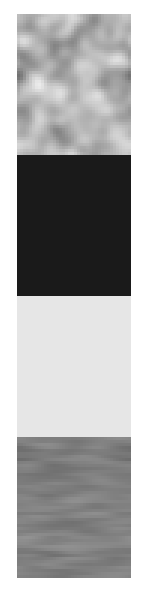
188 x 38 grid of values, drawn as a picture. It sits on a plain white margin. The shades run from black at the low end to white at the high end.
It is made of 4 by 1 panels. Panel 1,1: high, blotchy. Panel 2,1: very low, flat. Panel 3,1: very high, flat. Panel 4,1: middling, streaked across, faint in contrast.
